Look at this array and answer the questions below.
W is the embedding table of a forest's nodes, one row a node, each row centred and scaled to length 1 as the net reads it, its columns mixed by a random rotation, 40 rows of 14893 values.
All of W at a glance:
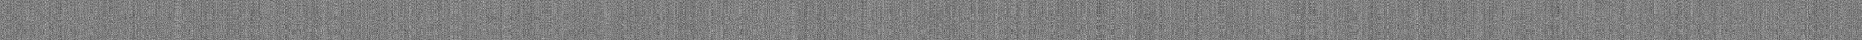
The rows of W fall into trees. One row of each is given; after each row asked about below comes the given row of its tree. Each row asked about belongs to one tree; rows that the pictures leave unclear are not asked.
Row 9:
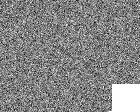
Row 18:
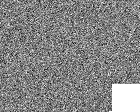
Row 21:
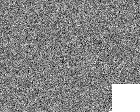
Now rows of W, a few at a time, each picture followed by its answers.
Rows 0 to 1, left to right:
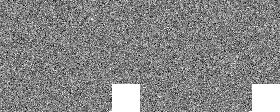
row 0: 9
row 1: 21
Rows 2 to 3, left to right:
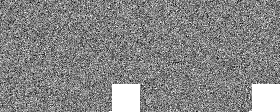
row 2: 21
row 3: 9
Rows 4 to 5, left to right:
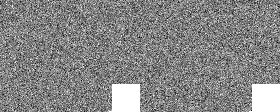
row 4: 9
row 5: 21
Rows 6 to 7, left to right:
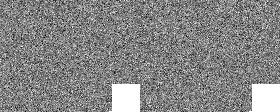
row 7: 9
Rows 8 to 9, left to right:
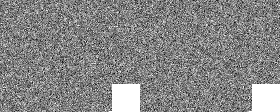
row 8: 21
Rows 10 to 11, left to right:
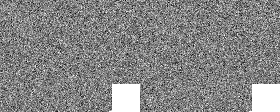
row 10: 9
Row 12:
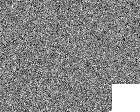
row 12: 9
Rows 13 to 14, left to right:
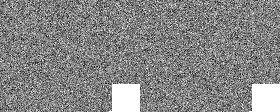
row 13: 9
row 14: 18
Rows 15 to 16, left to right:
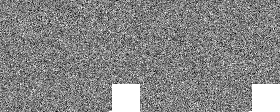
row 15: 9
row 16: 21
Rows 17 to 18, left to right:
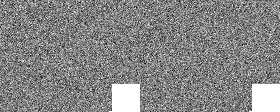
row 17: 18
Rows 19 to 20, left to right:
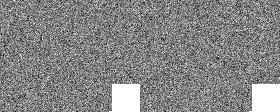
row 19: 18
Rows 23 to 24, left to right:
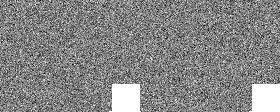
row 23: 18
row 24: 21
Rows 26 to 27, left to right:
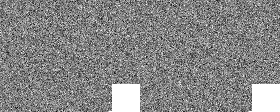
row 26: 9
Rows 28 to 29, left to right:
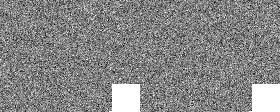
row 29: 21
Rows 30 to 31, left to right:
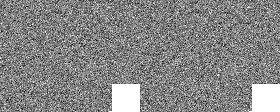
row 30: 21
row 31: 21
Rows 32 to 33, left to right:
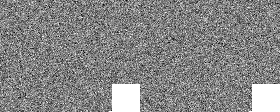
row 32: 18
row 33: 21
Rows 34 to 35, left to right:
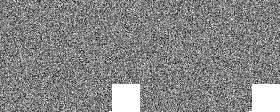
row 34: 18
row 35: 9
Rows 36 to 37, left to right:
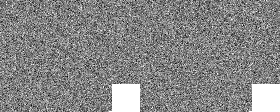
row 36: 9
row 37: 9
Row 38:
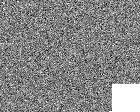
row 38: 18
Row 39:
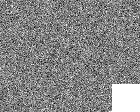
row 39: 9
